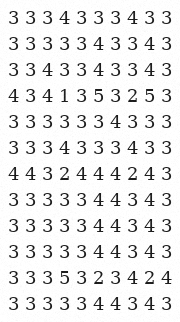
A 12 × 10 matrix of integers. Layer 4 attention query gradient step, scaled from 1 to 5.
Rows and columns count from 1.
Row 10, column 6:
4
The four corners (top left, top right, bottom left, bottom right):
3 3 3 3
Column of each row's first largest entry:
4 6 3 6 7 4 1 6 6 6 4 6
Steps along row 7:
same down down up same same down up down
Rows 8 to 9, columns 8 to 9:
3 4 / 3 4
